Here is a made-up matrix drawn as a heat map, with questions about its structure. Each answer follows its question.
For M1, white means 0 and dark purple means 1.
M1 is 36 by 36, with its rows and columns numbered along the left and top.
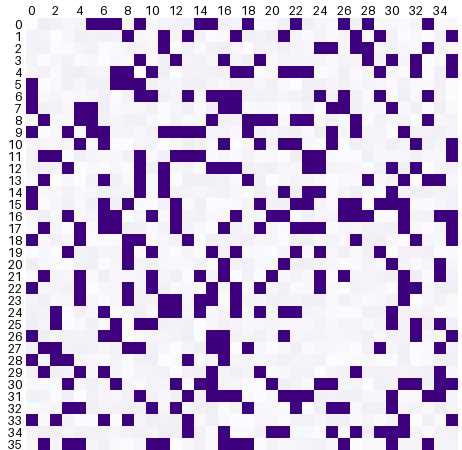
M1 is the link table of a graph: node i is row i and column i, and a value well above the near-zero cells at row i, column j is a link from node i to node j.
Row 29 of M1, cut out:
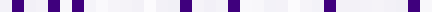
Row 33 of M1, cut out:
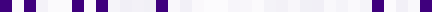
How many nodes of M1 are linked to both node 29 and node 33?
1
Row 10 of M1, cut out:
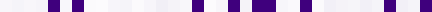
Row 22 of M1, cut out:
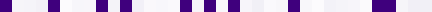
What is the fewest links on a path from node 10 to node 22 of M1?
1
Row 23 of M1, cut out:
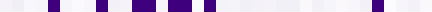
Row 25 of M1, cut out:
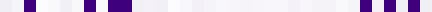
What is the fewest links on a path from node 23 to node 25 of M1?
3
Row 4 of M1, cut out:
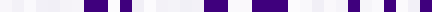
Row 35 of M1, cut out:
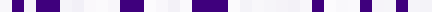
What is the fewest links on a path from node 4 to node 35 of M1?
1
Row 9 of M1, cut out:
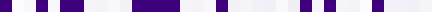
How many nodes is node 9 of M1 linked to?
12
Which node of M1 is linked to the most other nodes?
node 16
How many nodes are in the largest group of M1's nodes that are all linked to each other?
4
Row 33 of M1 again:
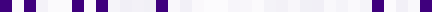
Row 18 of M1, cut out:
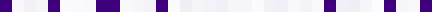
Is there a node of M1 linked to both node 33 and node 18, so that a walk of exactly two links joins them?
yes
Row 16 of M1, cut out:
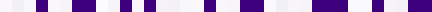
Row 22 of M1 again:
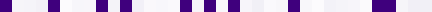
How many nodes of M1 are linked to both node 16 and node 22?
3
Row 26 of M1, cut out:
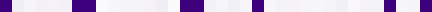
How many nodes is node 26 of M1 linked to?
8
